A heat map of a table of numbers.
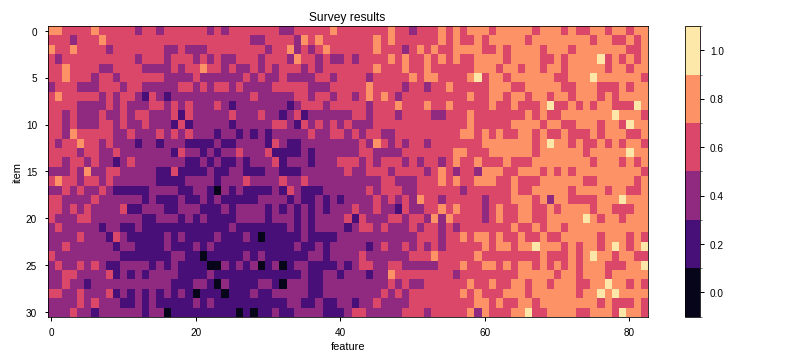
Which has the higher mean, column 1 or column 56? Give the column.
56
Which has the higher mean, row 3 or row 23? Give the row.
3
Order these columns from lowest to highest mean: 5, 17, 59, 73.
17, 5, 59, 73
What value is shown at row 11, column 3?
0.8
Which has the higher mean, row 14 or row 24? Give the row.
14
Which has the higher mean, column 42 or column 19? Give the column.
42
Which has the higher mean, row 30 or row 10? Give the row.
10
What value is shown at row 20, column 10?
0.4
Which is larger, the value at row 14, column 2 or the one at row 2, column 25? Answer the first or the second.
the second
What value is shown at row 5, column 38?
0.6
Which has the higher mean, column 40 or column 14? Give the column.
40
